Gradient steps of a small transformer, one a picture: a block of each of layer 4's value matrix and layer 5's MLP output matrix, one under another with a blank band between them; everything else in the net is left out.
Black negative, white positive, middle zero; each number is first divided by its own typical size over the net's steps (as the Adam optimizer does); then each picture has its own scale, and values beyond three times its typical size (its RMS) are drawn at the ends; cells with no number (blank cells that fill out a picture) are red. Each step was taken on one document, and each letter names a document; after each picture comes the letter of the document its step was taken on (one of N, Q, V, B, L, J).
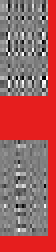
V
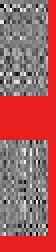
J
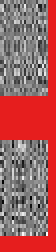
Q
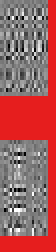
V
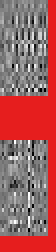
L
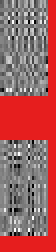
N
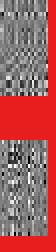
L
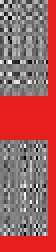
J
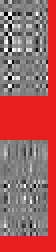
J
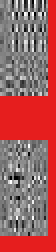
L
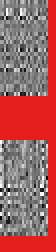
Q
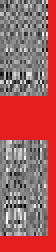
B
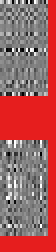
B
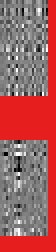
V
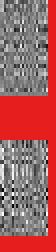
Q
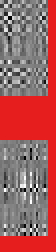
J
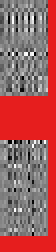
N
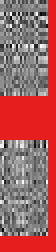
Q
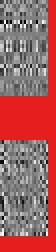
Q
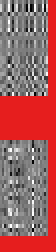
L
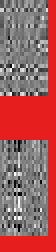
V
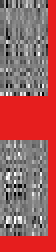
V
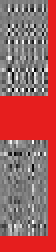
L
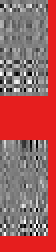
J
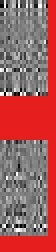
V
